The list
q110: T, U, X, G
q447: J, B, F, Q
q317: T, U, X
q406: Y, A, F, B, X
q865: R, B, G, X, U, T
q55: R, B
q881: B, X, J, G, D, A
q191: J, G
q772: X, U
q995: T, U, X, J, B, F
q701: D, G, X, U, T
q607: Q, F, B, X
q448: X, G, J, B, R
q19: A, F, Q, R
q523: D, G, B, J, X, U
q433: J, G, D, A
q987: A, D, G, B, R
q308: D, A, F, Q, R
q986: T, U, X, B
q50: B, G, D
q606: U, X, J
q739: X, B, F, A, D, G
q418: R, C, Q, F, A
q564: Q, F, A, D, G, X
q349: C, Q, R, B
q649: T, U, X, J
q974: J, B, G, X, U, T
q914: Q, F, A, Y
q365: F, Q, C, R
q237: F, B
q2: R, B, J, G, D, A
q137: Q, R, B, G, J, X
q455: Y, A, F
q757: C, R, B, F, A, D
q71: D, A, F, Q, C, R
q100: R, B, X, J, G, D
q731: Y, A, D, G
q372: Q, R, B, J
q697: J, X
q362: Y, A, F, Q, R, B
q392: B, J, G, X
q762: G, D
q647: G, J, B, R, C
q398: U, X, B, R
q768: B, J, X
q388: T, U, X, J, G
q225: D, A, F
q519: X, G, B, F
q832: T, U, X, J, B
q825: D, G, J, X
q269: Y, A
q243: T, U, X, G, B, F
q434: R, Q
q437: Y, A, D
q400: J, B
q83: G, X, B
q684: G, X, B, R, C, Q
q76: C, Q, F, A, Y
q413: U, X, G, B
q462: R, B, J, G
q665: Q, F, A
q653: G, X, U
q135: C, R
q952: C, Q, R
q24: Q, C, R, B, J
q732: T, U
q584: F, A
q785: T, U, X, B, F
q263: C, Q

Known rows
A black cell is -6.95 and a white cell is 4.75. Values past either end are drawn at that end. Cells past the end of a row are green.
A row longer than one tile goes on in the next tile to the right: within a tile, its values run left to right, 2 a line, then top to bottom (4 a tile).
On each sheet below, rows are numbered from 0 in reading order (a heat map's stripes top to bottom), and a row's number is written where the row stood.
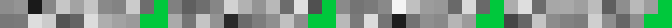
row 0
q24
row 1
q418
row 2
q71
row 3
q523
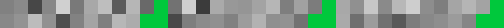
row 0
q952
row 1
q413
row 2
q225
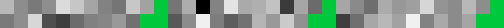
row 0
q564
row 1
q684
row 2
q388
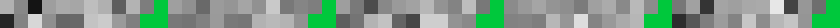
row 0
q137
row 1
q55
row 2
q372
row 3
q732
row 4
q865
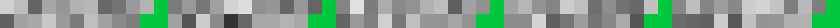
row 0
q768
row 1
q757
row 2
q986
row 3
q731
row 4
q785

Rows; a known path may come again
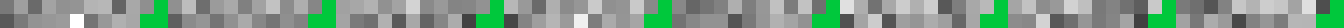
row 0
q110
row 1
q653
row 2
q455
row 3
q388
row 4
q434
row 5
q825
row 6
q731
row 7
q365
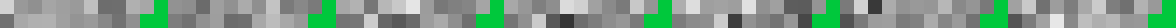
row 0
q697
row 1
q55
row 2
q739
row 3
q564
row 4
q406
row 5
q413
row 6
q832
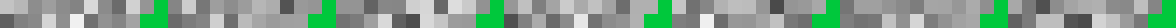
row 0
q649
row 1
q986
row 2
q447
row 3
q701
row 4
q433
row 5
q732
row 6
q372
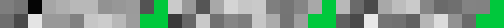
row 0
q647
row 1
q100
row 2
q2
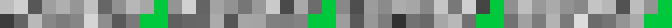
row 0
q523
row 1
q398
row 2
q19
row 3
q317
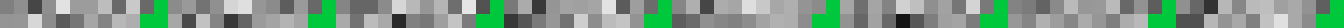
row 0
q952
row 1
q757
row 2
q418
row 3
q865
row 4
q519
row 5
q308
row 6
q135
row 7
q462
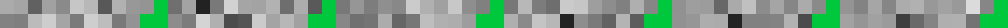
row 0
q400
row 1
q349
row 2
q237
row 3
q76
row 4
q914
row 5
q665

